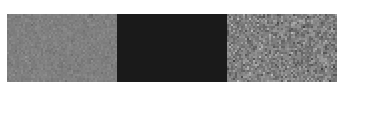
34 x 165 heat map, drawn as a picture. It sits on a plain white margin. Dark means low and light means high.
It is made of 1 by 3 panels. Panel 1,1: middling, fine-grained, faint in contrast. Panel 1,2: very low, flat. Panel 1,3: middling, fine-grained.
